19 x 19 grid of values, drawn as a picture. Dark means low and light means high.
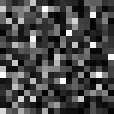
The grain is fine, like static. No row or column stands out. The values are skewed, with a long tail toward high values. Overall the values sit about 30% of the way up the scale.
